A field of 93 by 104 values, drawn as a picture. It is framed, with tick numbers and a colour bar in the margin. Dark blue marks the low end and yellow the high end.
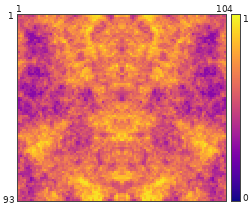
Slope: none. Seam: none. Histogram: bell-shaped. Stripes: none. Mirror symmetry: left to right.
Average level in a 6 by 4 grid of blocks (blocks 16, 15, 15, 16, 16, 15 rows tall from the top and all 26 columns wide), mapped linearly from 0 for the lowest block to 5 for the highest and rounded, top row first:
2442 | 1441 | 0330 | 2332 | 3333 | 2552
